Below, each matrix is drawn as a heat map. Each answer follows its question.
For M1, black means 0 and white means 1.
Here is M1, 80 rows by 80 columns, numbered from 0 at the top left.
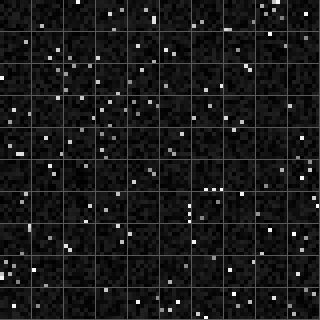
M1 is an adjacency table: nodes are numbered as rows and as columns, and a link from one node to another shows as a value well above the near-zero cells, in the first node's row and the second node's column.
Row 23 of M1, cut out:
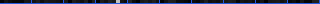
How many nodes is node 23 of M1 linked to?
1
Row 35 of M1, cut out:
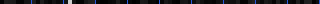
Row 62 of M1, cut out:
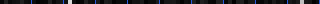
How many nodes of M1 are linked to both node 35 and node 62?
1
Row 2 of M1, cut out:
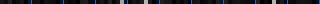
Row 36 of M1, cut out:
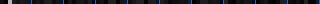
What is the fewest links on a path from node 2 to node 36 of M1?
1
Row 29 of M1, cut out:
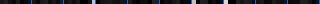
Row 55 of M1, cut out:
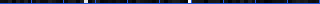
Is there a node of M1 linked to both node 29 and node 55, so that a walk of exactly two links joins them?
no
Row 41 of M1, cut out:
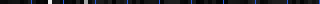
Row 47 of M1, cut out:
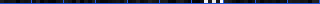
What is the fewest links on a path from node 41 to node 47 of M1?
3
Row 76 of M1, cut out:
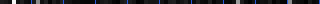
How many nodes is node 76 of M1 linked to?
4
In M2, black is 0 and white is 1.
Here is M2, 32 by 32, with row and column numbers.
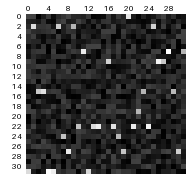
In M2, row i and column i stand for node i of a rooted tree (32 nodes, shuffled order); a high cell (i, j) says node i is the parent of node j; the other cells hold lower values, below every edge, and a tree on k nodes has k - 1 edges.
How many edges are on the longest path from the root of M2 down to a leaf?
10
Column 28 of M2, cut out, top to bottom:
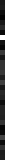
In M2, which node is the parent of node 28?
7
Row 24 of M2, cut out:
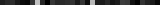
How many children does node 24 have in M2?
2
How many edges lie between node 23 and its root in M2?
1
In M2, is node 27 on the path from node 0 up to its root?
yes
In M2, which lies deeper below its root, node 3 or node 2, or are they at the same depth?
the same depth
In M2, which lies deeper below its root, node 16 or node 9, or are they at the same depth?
node 16
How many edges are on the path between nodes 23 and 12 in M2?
10
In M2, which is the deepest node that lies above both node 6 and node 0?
2
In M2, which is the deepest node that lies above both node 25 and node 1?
2
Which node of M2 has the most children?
22
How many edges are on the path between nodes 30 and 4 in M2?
7
